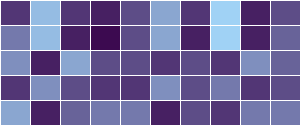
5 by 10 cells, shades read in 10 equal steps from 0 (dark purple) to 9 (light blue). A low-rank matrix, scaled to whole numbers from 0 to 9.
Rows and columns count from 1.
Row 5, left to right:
7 1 4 5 5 1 3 2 5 5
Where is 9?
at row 1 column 8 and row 2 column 8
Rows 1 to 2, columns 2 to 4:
8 2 1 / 8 1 0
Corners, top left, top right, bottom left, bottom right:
2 3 7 5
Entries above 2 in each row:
5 6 7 6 7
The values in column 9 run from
1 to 6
